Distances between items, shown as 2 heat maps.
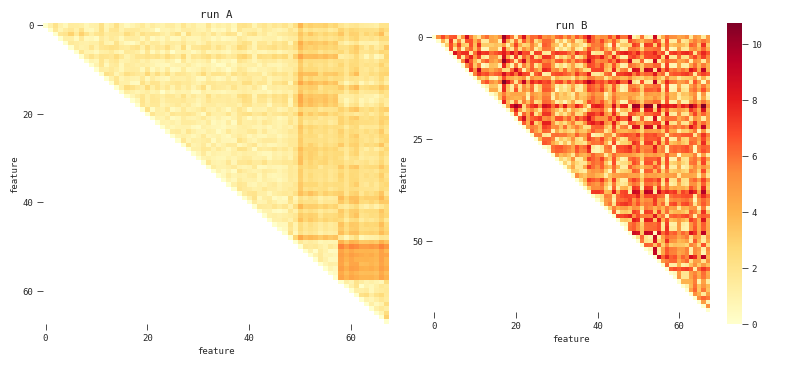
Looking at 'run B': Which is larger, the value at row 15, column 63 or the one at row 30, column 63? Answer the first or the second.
the second
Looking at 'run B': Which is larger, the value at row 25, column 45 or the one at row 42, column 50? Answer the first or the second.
the second
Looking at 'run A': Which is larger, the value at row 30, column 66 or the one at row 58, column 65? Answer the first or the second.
the first
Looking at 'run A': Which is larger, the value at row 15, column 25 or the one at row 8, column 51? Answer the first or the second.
the second
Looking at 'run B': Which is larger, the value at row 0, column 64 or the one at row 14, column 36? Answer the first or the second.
the first
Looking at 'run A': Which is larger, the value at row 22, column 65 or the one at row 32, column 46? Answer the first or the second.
the first
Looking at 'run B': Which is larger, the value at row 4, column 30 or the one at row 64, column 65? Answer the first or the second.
the first
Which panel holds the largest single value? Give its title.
run B
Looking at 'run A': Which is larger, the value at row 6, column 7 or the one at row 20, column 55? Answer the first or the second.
the second
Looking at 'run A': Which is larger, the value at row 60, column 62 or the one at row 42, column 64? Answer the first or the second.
the second
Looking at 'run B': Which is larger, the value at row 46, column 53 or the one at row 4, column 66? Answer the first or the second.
the second
